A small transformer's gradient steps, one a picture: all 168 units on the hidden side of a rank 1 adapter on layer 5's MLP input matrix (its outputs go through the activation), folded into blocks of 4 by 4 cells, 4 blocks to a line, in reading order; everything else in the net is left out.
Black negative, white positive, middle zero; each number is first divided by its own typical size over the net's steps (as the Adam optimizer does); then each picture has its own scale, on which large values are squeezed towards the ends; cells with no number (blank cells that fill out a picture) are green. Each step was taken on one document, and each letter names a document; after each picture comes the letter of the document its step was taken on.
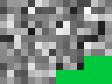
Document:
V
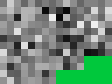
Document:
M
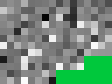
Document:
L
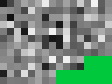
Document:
V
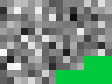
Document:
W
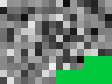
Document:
V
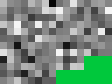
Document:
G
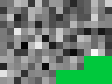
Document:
G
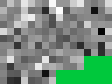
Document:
M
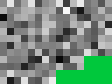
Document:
L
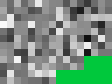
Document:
V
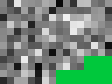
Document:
W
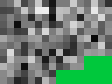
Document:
G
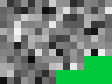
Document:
M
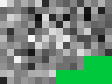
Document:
V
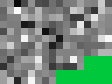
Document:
W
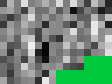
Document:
L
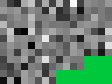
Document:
M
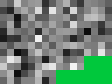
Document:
G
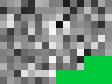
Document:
V
